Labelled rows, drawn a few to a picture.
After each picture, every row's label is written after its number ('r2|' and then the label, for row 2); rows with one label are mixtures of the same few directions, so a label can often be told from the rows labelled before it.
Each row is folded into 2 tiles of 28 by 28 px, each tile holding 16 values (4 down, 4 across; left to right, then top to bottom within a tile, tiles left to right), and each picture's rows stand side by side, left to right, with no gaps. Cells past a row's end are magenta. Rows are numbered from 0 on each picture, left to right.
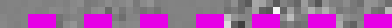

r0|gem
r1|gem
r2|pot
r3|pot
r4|gem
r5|pot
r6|gem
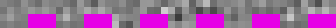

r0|pot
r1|pot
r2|gem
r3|pot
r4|pot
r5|pot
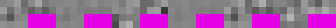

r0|pot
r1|pot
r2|gem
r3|pot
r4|pot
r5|pot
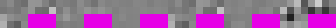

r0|gem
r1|pot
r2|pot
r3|gem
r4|gem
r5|pot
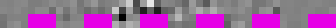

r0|gem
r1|pot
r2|pot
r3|pot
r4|gem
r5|gem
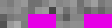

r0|gem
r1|pot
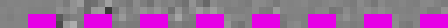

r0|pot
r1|gem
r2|pot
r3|pot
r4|gem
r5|gem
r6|pot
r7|gem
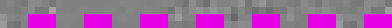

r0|gem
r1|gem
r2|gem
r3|pot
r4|pot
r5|pot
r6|gem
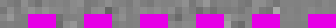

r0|pot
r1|gem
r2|pot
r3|pot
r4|gem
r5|pot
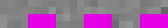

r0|gem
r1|pot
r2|gem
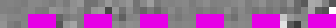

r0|gem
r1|gem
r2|pot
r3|pot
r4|pot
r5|gem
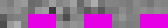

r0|gem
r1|pot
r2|pot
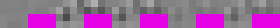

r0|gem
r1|pot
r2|pot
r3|pot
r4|pot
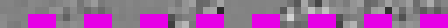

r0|gem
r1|pot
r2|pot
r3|gem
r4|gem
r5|pot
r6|gem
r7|pot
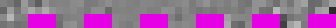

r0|pot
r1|gem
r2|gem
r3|pot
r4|gem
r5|gem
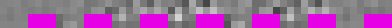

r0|pot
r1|gem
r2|pot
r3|pot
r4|gem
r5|pot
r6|pot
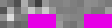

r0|pot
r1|gem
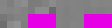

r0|gem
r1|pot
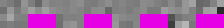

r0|pot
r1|gem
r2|gem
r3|gem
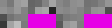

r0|gem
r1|gem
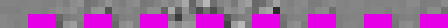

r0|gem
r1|gem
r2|gem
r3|pot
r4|gem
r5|gem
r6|gem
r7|gem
